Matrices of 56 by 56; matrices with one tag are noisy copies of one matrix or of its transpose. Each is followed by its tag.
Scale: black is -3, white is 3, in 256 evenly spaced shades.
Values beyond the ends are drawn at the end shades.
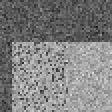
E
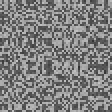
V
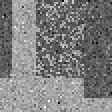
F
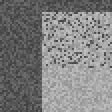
E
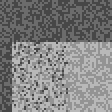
E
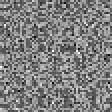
V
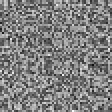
V
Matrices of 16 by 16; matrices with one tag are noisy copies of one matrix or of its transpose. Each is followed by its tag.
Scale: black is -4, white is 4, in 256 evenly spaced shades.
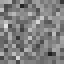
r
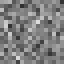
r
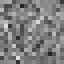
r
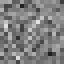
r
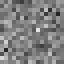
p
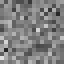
p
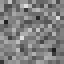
r
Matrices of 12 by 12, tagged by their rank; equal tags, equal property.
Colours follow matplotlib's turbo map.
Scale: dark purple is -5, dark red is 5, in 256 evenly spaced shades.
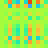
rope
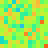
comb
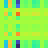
rope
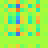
rope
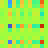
rope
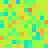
comb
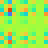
rope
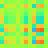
rope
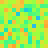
comb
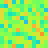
comb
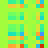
rope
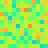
comb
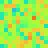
comb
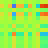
rope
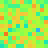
comb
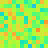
comb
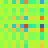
rope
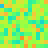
comb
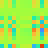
rope
